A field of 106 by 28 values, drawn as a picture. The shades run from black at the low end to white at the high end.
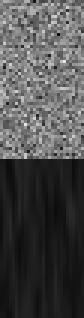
It is made of 2 by 1 panels. Panel 1,1: middling, fine-grained, strong in contrast. Panel 2,1: very low, streaked downward, faint in contrast.
